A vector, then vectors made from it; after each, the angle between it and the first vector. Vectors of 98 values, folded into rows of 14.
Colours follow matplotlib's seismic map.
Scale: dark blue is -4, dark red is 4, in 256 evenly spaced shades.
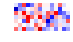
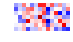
partly aligned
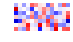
partly opposed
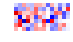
partly aligned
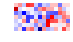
nearly opposite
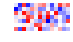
nearly parallel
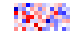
nearly parallel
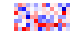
orthogonal
